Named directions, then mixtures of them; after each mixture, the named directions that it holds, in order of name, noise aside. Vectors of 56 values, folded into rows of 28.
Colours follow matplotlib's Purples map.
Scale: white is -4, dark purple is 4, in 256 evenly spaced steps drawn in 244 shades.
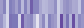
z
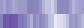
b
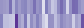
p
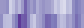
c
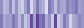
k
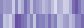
c, k, p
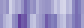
c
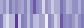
p, z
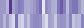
c, p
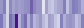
b, p, z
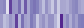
p, z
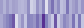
k, p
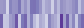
p, z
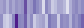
c, p, z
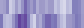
c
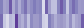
p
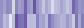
c, p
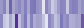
p, z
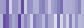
b, k, z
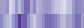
c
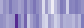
b, p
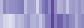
b, k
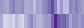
b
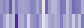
p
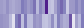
k, p, z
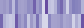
p
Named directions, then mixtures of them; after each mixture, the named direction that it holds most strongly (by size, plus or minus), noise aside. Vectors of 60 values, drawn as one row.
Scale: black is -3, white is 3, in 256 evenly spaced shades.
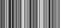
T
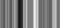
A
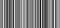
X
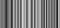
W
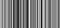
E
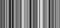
T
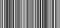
X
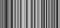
W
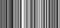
W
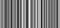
W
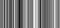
A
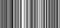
W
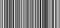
X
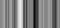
A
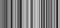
W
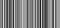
X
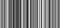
E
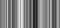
A
